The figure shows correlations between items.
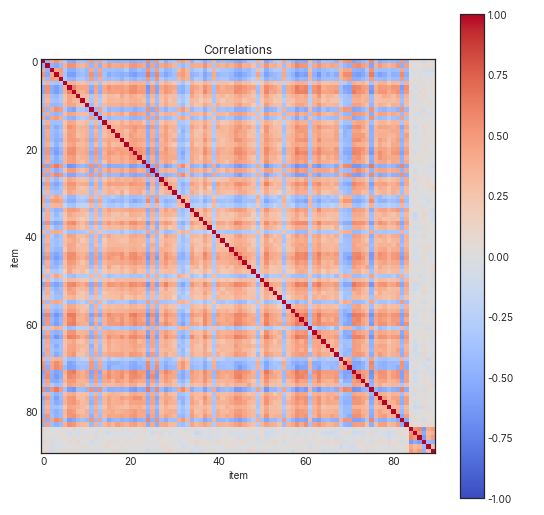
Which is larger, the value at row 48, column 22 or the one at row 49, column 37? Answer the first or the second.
the first
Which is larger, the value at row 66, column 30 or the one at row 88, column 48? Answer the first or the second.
the first
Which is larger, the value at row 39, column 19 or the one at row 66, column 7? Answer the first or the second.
the second
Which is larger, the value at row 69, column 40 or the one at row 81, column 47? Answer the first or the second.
the second
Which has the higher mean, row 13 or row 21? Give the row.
21
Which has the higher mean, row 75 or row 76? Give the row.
76
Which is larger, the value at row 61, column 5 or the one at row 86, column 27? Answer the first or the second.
the second
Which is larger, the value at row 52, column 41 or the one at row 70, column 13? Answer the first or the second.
the second
